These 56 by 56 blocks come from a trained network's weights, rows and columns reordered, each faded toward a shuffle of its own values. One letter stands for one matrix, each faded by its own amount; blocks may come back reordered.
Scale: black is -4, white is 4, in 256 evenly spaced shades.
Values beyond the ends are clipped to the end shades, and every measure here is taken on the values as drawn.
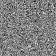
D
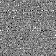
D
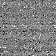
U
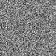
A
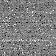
U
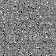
U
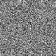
A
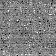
U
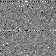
D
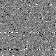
D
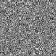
A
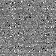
U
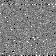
D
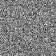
A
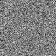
A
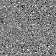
D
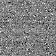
U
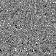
D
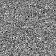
D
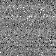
U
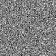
A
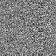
A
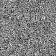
D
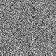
A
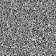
D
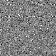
D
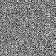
A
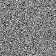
D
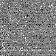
U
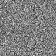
A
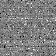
U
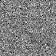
D
